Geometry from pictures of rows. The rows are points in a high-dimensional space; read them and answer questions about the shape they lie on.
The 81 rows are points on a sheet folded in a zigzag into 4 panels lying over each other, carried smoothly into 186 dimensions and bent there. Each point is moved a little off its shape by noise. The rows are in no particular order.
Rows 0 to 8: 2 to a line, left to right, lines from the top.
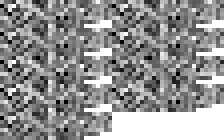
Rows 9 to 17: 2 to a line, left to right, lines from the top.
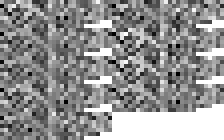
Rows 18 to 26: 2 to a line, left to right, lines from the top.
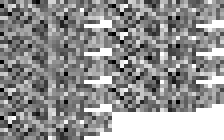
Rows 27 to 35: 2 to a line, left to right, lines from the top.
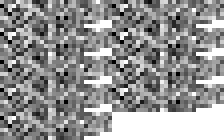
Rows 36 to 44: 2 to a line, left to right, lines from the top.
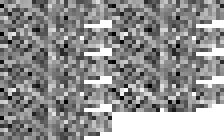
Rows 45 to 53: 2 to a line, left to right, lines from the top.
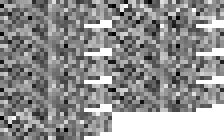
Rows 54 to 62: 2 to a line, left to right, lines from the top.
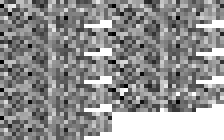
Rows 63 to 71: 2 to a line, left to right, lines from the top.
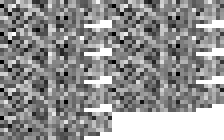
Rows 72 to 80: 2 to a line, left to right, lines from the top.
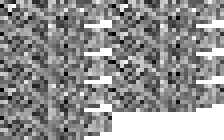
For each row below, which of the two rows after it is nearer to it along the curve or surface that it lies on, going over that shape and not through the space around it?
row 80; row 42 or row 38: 42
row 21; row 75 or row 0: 75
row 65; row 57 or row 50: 50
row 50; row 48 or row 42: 42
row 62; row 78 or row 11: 11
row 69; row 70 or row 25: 25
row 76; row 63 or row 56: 56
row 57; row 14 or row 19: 19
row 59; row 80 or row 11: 11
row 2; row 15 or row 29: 29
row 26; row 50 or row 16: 50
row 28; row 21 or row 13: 21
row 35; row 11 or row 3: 3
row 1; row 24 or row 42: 24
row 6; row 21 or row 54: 54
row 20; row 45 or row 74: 45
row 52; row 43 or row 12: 43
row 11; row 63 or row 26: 63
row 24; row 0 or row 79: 0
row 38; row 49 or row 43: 43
